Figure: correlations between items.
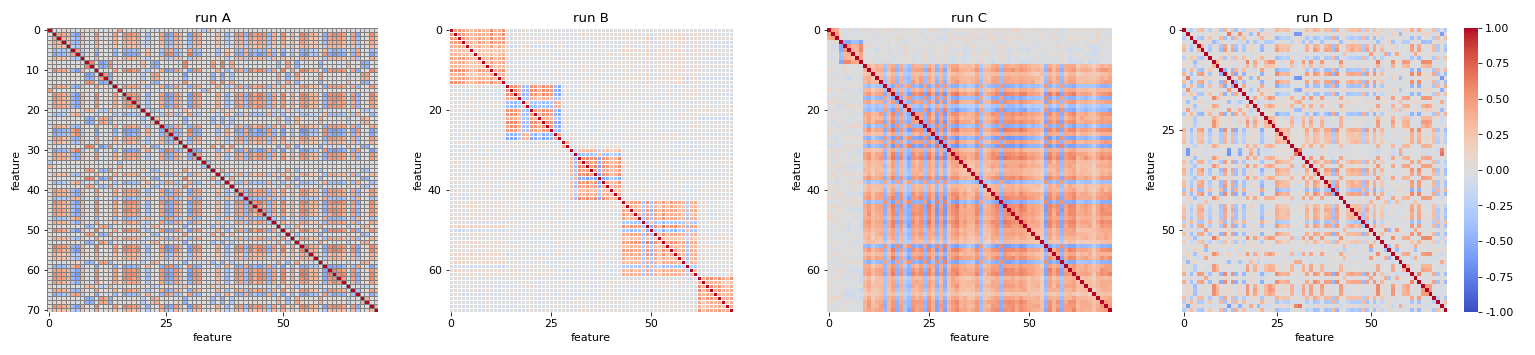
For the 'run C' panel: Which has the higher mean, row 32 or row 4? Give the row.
32
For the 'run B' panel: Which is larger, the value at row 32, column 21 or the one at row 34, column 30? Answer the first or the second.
the second
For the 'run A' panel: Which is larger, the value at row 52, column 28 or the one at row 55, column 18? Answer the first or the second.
the second
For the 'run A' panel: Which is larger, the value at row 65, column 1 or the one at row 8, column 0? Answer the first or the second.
the first
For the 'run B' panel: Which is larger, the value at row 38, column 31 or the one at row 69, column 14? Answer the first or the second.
the second
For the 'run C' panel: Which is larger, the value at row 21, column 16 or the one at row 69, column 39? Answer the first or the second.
the first
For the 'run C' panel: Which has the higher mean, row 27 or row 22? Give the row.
22
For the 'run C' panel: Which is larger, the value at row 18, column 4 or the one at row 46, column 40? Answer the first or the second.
the second
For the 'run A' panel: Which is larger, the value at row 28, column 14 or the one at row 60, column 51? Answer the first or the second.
the first
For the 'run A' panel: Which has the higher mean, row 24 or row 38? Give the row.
24
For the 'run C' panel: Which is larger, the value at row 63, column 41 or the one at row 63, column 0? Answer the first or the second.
the first
